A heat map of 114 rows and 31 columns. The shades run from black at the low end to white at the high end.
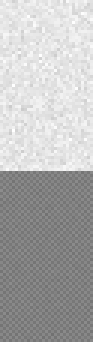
It is made of 2 by 1 panels. Panel 1,1: very high, fine-grained, faint in contrast. Panel 2,1: middling, checkered, faint in contrast.
